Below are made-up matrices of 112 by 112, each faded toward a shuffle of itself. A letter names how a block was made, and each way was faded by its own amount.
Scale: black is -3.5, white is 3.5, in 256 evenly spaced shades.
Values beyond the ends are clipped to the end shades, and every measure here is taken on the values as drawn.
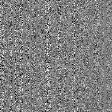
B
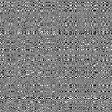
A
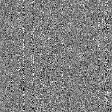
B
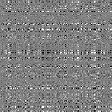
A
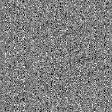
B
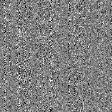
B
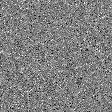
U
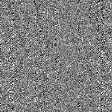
B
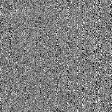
B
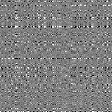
A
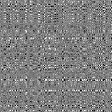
A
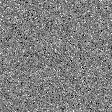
U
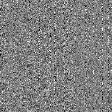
B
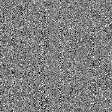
B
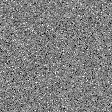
U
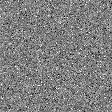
U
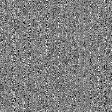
B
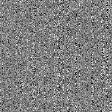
B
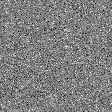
U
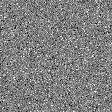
U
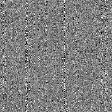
B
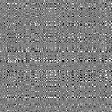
A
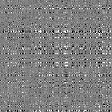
A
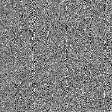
B
